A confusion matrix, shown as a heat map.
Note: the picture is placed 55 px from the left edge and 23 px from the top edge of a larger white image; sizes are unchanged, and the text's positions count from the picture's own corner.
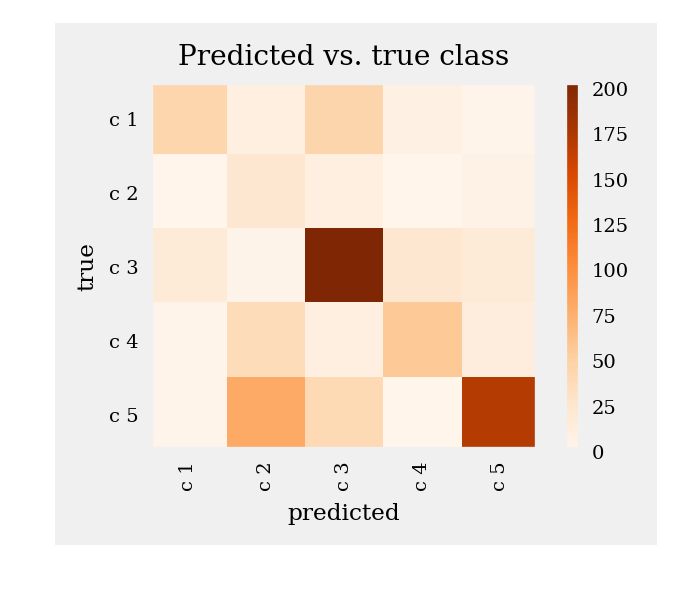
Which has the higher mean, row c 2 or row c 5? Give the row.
c 5
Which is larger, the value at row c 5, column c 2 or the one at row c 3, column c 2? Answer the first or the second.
the first
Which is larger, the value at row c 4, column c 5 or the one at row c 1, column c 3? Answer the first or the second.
the second
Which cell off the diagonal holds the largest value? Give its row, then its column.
c 5, c 2
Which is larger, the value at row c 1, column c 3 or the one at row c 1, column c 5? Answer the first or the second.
the first
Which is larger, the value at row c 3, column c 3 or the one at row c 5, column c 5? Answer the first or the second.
the first
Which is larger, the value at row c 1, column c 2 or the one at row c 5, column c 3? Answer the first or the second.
the second
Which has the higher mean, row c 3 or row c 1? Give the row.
c 3
